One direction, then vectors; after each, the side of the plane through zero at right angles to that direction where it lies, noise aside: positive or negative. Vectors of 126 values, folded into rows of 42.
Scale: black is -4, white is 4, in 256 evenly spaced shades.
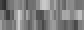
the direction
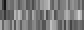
positive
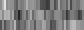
negative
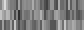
negative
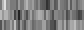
negative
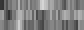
positive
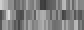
negative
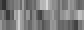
positive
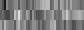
positive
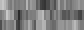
negative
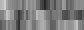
negative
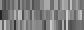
positive
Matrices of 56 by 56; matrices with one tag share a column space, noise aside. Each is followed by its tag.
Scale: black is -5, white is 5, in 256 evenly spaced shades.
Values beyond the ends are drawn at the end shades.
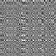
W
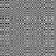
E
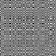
E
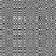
E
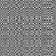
E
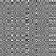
W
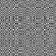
E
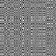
E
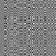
E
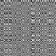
W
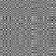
E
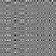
W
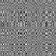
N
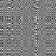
E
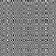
W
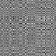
E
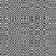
E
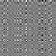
W
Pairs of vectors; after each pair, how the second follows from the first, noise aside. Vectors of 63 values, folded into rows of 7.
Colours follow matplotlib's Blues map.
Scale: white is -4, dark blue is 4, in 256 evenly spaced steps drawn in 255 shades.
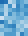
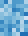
reversed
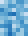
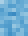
shrunk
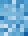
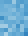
shrunk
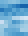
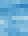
shrunk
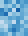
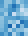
reversed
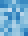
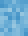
shrunk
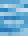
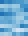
wrapped around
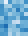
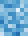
wrapped around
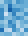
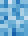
wrapped around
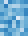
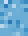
partly zeroed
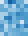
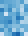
reversed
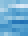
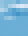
partly zeroed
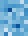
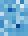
reversed
